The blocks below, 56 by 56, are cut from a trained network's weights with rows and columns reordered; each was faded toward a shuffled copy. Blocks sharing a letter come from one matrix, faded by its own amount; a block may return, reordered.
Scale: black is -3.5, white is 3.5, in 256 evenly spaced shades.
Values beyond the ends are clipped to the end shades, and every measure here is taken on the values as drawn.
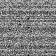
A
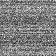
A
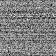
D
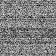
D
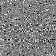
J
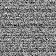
D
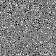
J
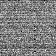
A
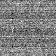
A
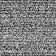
A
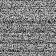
D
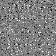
J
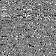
J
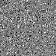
J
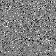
J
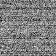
D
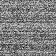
D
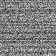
D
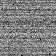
A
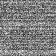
A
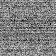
D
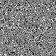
J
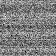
D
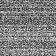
A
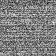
D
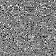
J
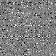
J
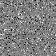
J
